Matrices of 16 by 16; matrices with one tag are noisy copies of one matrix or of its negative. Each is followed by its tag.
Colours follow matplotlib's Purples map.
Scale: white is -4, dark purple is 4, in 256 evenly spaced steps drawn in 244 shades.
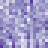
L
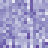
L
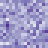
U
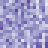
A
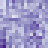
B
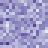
U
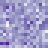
U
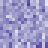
A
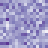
U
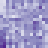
B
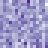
A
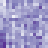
B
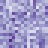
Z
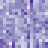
L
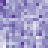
B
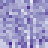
L
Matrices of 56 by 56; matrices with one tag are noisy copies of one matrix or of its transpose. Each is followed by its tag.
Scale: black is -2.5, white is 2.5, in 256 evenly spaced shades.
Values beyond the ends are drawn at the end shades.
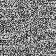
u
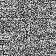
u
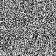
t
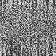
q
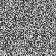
t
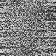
q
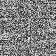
u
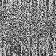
q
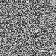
t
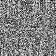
u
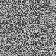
t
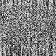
q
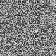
t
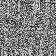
u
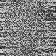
q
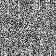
u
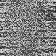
q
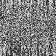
q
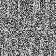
u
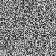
t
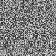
t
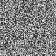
t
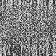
q
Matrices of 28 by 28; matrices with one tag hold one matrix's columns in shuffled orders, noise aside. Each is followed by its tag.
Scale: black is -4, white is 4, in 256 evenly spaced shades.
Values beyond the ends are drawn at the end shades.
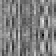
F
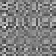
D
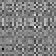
D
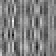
F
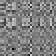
D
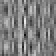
F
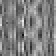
F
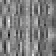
F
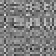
D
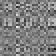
D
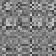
D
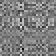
D
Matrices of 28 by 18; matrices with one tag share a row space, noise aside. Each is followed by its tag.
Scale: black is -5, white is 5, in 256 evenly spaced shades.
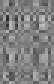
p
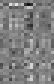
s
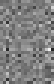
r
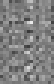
s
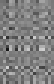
p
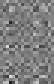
p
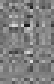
s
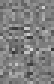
s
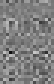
p
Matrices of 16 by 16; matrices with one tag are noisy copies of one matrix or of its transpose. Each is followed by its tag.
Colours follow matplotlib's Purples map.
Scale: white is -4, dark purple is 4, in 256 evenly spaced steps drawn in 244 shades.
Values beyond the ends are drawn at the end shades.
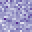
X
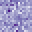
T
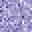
X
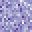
X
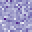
X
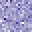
X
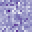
T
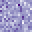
X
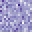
X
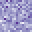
X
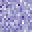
X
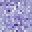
T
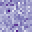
T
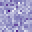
T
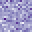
X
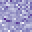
X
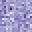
T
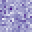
T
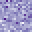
X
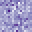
T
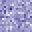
T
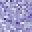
X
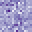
T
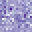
T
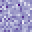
X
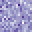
X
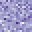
X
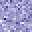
X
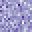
X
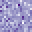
X
